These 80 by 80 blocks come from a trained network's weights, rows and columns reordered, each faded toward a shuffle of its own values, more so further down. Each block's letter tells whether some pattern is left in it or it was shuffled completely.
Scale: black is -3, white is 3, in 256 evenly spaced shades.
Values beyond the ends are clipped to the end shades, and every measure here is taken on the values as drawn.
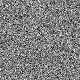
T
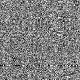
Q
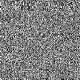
Q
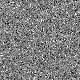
T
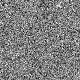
T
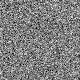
T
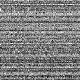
Q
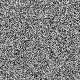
T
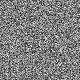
T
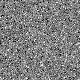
T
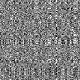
Q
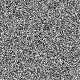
T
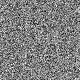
T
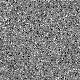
T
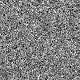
T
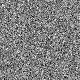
T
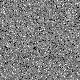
T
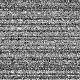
Q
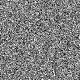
T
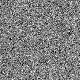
T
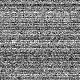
Q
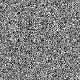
Q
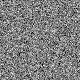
T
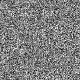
Q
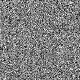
Q
